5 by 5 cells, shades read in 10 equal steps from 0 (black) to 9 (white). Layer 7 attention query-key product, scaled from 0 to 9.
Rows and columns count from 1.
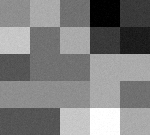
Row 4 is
5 5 5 6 4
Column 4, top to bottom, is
0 2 6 6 9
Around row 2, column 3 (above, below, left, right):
4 4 4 2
